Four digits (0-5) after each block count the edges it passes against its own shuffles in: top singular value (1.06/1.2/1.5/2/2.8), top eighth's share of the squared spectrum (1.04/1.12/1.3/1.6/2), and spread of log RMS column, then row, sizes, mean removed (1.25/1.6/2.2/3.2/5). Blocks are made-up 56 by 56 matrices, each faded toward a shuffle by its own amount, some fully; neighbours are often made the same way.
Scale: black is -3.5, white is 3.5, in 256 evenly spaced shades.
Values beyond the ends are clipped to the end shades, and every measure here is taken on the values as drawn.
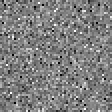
0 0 0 0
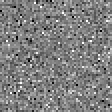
0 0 0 0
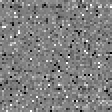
2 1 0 0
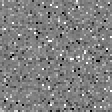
2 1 0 0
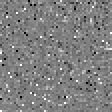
0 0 0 0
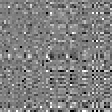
5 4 3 3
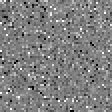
1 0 0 0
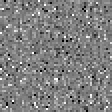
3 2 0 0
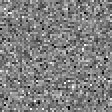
2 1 0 0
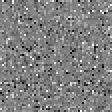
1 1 0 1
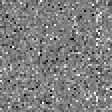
1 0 0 0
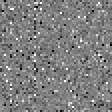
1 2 1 0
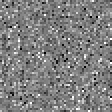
1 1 0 0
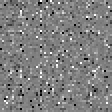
3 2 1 1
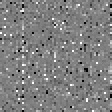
3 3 1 0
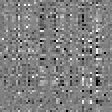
4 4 3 2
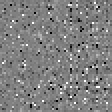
3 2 1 0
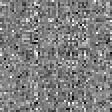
4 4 2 2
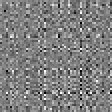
5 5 4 3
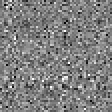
4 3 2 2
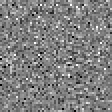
3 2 0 1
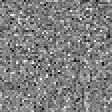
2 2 0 0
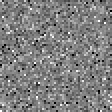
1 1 0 0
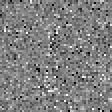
1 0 0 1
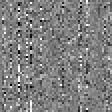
2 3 3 0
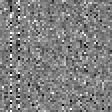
2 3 3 0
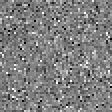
0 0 1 0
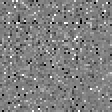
3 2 1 1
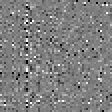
4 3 2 1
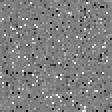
0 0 0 0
